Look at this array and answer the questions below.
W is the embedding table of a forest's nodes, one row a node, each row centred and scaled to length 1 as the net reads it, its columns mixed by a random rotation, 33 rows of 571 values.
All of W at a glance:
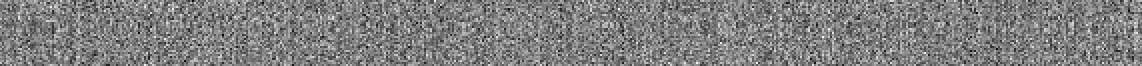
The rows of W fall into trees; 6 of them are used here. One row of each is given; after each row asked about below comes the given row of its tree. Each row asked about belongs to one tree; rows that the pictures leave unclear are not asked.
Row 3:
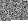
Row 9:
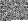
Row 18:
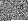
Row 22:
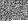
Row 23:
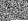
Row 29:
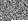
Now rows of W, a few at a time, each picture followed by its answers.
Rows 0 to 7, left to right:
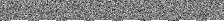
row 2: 18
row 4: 18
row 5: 18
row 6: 29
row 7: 22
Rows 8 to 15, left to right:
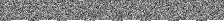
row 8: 9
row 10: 3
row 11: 22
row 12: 22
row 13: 22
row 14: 29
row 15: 29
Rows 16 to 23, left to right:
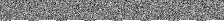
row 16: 22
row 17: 9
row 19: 23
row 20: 3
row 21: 9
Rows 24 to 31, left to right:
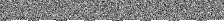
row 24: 9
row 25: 18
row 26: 29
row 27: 18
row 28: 29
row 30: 23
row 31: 9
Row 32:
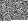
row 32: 3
